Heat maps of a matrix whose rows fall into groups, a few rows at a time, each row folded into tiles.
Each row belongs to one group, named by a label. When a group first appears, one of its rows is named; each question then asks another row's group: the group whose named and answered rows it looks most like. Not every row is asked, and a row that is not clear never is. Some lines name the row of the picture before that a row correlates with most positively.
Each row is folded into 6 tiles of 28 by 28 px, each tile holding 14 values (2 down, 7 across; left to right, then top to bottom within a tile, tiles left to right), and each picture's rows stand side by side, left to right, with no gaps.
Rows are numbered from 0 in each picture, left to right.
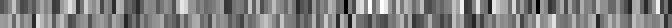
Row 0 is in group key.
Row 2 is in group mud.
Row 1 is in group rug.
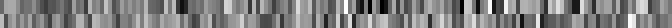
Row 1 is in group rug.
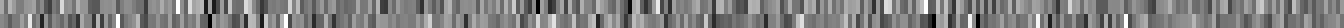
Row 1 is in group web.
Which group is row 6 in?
web
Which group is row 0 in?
web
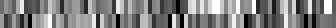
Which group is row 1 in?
mud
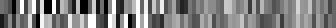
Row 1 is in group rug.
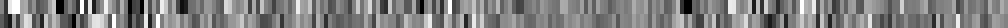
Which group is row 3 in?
rug
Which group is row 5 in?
web
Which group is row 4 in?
rug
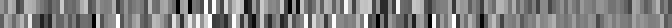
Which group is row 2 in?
web
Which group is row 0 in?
web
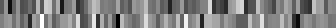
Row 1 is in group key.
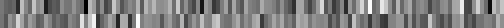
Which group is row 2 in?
mud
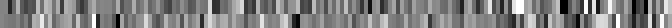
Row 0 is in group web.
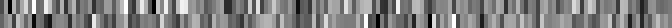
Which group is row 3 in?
key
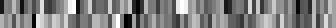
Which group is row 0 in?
key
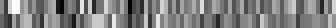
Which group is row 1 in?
mud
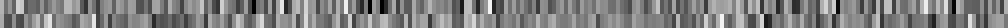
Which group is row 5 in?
key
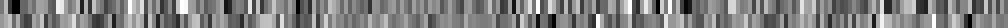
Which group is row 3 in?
mud
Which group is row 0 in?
rug
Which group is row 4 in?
rug
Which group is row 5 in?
key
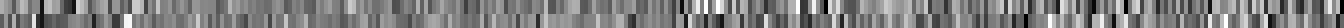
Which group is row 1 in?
web
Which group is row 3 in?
key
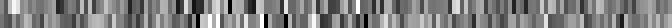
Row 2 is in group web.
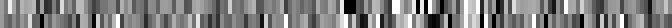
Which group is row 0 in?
web
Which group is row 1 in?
web
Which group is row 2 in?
rug
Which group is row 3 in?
web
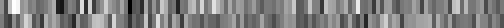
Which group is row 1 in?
mud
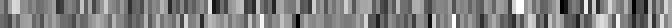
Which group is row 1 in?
key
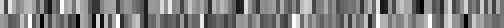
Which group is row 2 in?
key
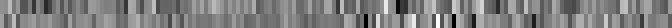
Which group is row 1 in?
mud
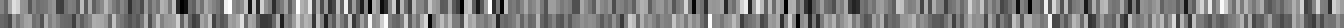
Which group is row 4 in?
key
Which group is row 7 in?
mud
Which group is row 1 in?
rug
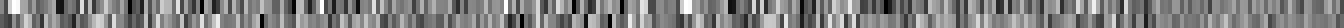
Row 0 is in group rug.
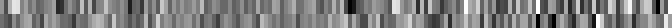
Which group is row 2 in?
rug
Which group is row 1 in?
mud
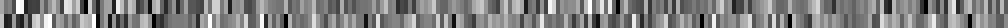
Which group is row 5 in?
key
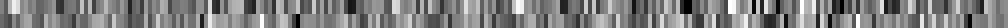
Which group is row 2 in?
rug
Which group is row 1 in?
key
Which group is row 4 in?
rug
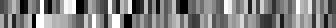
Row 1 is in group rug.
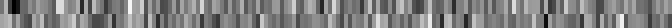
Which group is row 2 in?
key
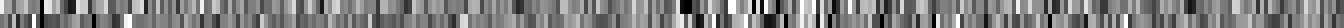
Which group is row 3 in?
rug
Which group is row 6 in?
web
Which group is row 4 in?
rug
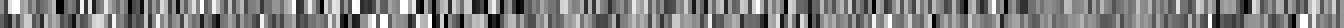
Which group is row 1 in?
mud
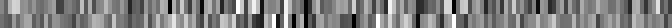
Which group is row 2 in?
key
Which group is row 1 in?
key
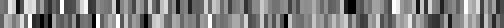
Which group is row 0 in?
web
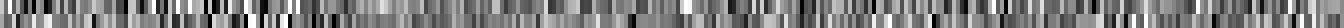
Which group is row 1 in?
web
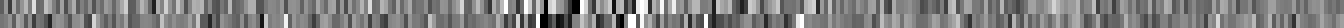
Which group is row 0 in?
mud
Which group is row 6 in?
mud
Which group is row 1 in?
web
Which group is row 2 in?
mud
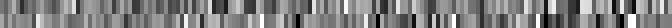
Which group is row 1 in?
key
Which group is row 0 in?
key
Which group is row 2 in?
web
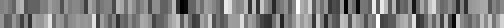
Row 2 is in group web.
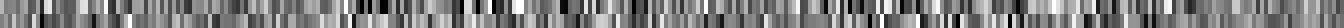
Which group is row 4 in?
mud
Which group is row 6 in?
mud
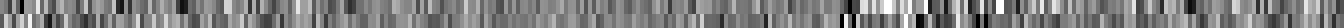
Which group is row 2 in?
rug
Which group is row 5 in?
mud
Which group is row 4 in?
web
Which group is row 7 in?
rug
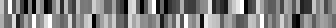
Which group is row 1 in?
key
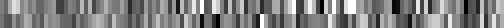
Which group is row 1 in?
mud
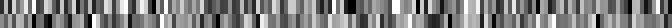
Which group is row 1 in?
mud
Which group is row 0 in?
mud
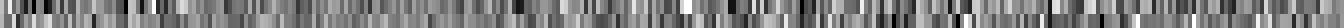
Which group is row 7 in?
key
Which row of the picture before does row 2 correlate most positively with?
3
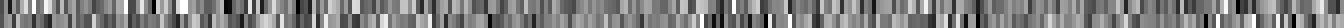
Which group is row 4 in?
web
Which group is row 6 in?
key
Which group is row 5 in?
key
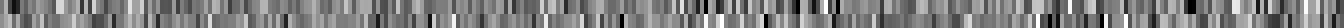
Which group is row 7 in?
rug
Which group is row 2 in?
web
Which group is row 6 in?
web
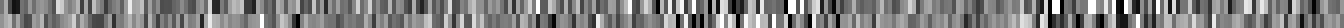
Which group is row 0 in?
rug
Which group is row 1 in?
key
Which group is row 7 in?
key
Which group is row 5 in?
key
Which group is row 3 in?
mud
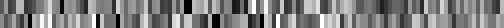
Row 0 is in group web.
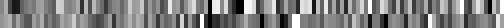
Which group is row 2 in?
mud
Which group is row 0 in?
rug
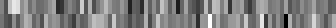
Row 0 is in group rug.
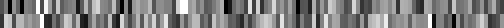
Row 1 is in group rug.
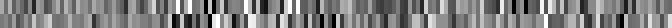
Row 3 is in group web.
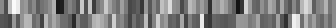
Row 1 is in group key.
